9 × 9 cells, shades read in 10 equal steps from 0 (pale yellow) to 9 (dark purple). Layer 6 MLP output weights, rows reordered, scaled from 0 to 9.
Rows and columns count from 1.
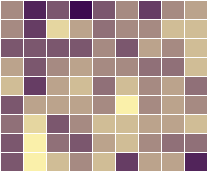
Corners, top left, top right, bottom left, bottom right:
4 3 6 8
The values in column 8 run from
2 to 5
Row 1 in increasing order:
3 4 4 4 6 6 7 8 9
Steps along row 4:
up down down up same up same down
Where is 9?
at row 1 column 4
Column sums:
42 38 36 40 35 31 37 32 33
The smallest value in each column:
2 0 1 2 2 0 3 2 2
